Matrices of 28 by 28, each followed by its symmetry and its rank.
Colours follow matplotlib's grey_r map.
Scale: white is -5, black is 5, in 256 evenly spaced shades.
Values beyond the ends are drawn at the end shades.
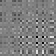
symmetric, rank two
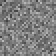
symmetric, full rank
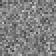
neither, full rank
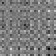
symmetric, rank three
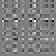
neither, rank two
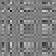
symmetric, rank two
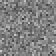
neither, full rank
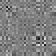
symmetric, rank three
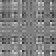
antisymmetric, rank two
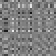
antisymmetric, rank two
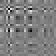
symmetric, rank two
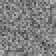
symmetric, full rank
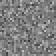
neither, full rank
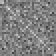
symmetric, full rank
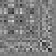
symmetric, rank three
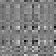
neither, rank two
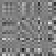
antisymmetric, rank two
